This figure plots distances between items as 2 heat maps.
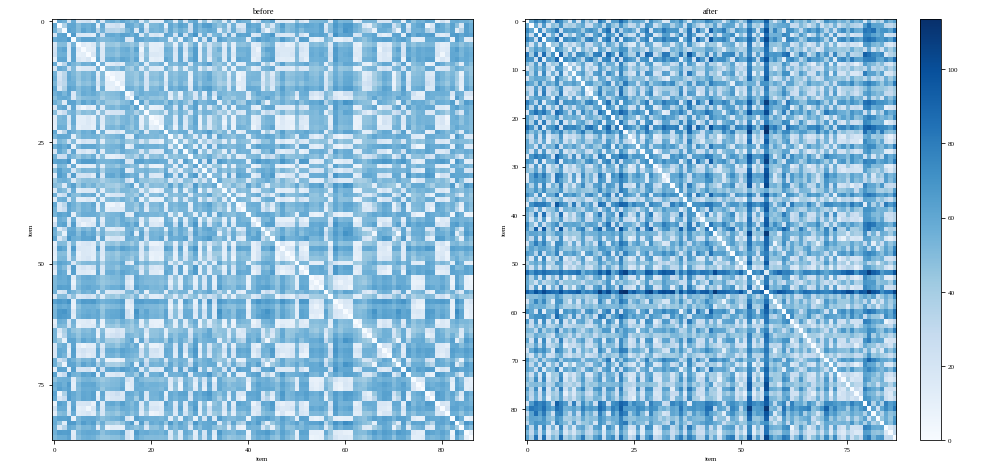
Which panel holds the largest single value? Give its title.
after
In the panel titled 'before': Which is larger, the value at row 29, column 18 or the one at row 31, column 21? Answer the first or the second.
the first
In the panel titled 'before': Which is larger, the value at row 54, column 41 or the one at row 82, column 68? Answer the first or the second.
the second
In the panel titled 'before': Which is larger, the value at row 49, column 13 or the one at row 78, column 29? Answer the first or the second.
the second
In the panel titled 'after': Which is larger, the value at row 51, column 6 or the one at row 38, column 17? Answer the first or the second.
the second
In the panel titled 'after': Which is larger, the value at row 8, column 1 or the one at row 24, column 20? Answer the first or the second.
the first
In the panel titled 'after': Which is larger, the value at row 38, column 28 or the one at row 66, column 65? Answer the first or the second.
the second
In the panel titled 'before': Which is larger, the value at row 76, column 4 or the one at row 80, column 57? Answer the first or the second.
the second
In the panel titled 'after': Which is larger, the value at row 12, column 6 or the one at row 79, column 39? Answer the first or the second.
the second
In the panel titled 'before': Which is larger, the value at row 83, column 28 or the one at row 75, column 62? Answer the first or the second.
the second
